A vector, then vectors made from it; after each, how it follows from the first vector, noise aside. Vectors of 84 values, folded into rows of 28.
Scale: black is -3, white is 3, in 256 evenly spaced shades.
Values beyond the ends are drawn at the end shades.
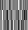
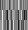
copied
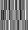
reversed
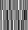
copied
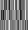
reversed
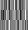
reversed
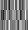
reversed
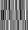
reversed
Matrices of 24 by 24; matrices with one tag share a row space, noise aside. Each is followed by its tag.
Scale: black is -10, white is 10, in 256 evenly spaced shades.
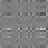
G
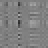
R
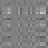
G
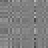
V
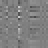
R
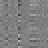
R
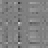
R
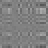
G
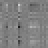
R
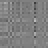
V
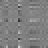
R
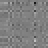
V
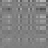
G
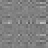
G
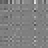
V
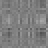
G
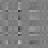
R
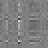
R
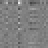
R
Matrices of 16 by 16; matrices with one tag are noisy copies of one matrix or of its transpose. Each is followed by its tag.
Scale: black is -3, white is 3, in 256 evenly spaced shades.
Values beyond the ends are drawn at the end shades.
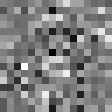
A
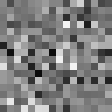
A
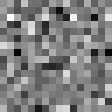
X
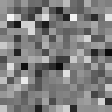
X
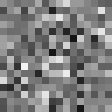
A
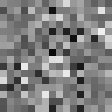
A
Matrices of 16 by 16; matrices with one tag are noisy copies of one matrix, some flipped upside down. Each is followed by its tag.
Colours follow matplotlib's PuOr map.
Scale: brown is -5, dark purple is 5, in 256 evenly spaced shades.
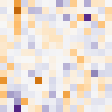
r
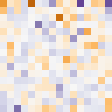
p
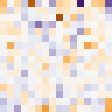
p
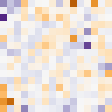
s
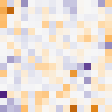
s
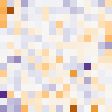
s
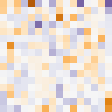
p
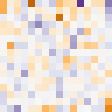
p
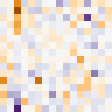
r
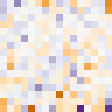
p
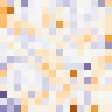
s
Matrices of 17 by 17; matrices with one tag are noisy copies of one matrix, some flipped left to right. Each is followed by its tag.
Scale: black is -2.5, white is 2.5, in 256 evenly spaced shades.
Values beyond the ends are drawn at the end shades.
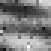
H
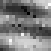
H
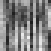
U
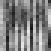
U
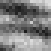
H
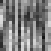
U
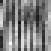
U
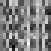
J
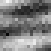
H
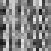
J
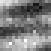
H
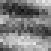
H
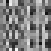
J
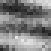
H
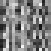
J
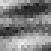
H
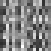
J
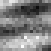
H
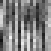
U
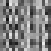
J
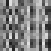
J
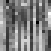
U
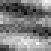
H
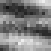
H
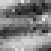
H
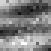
H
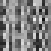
J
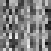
J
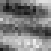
H
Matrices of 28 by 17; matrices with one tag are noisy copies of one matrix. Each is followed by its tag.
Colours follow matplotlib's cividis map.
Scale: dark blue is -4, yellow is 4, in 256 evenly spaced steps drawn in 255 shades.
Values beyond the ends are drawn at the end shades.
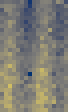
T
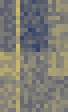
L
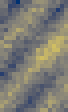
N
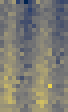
T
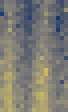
T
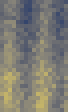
T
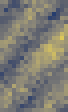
N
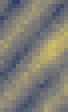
N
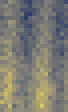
T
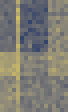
L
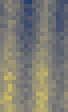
T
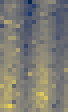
T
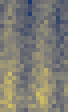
T
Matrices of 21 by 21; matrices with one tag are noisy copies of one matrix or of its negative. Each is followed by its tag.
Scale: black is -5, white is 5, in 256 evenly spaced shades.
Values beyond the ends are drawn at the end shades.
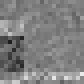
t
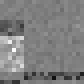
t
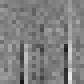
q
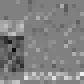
t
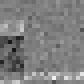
t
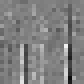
q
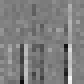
q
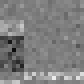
t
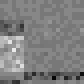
t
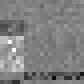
t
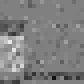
t
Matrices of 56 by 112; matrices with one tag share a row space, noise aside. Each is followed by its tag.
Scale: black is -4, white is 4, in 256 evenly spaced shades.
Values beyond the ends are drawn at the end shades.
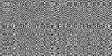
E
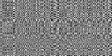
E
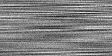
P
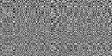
E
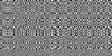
E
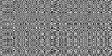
E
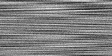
P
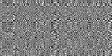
E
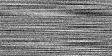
P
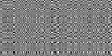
E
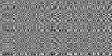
E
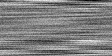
P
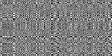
E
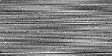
P
